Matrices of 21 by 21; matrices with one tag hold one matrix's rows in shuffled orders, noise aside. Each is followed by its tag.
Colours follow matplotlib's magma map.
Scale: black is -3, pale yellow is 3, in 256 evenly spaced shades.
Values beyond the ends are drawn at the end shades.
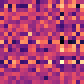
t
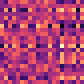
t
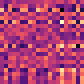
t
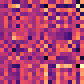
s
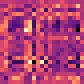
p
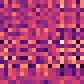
t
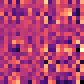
s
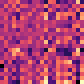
s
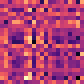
p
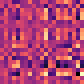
s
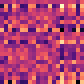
t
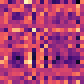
p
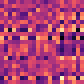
t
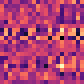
t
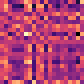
p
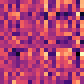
s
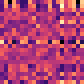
t
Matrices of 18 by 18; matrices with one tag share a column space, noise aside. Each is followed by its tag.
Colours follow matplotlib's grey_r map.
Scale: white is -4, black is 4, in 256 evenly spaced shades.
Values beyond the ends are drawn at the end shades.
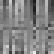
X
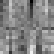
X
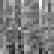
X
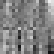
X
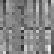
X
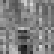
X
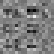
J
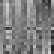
X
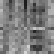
X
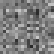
J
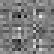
J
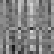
X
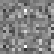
J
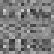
J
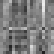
X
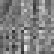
X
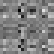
J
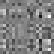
J
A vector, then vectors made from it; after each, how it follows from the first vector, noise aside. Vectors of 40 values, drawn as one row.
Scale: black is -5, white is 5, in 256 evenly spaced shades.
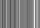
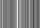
wrapped around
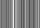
wrapped around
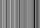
negated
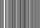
wrapped around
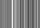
wrapped around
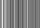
wrapped around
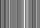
wrapped around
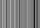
negated
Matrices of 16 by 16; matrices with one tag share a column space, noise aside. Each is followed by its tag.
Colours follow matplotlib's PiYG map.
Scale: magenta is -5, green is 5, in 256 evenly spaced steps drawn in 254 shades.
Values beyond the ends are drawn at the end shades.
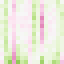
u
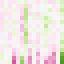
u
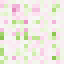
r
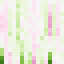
u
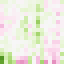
u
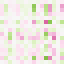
r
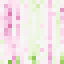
u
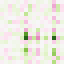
r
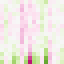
u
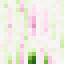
u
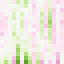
u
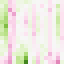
u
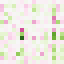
r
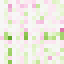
r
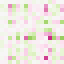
r
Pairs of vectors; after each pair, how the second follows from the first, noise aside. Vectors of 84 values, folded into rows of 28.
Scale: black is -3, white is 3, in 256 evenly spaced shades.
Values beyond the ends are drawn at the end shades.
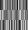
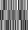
negated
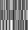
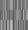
shrunk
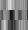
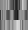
reversed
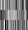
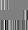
partly zeroed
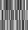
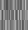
shrunk
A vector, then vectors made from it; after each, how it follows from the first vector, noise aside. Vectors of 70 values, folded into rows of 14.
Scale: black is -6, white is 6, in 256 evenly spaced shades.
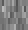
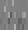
partly zeroed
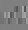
partly zeroed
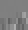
partly zeroed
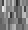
scaled up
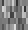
scaled up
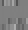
partly zeroed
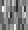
scaled up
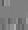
partly zeroed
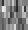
scaled up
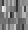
scaled up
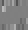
partly zeroed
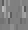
partly zeroed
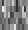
scaled up
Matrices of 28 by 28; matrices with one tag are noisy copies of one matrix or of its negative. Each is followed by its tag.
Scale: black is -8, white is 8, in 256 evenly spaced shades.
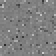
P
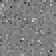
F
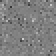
F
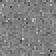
F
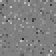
F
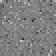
F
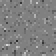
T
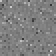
F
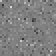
F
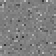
P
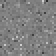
P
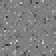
T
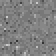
T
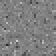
T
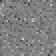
F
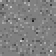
F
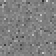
P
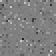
F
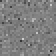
F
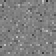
P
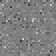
F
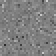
P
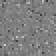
P
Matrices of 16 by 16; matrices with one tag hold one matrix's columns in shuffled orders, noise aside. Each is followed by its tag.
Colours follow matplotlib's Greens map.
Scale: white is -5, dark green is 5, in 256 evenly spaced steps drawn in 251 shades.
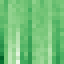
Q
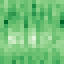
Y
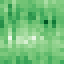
Y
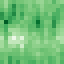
Y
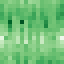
Y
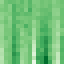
Q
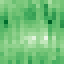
Y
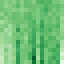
Q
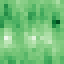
Y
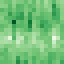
Y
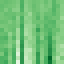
Q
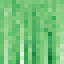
Q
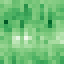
Y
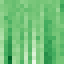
Q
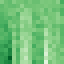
Q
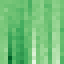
Q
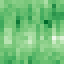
Y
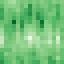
Y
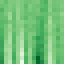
Q
